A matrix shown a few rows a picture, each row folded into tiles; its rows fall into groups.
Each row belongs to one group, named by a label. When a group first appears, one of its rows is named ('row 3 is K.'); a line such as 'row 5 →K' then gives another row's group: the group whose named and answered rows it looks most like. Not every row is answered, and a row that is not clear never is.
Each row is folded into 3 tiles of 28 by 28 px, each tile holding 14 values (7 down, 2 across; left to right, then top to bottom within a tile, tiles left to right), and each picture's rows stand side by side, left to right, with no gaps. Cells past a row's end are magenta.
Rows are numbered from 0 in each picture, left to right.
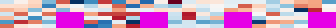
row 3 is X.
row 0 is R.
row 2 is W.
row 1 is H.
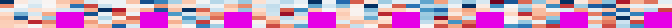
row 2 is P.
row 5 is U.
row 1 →P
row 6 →H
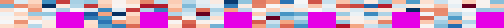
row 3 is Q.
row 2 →P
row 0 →R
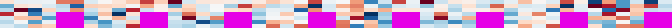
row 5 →W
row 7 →H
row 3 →X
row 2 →W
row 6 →X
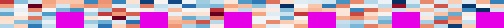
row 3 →U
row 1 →H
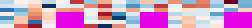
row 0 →U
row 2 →R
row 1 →Q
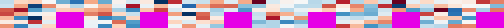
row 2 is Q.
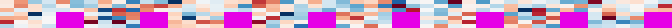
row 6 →P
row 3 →Q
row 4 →H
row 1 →P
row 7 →W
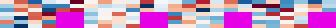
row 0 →H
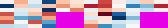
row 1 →Q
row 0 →P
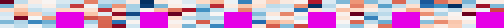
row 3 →X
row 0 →W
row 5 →U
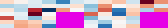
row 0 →P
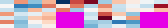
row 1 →W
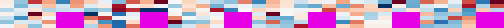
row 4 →R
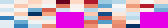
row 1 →Q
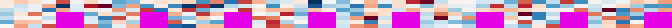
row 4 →U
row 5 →W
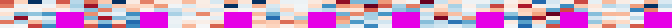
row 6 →H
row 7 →X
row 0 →Q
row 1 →Q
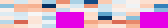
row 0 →R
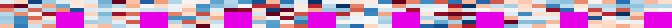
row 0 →H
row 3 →H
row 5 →H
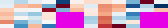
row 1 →R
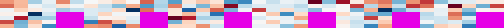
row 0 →Q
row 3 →R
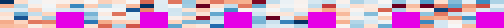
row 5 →H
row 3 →W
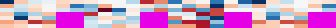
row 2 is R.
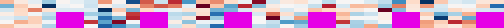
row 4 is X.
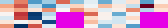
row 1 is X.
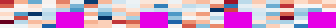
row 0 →Q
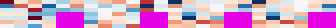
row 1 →X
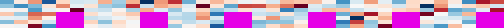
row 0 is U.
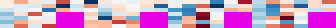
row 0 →X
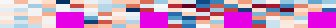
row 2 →H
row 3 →H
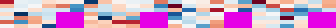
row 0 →Q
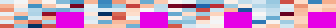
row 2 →H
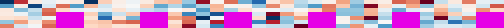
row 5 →W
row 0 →U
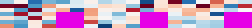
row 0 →H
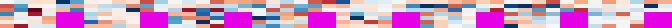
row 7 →X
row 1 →X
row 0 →P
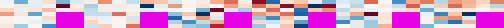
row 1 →X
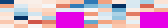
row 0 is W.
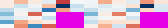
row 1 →X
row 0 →X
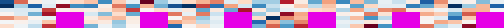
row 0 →U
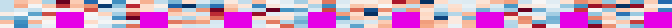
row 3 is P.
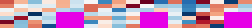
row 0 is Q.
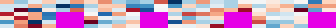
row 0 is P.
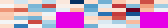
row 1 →R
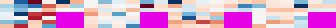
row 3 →R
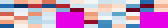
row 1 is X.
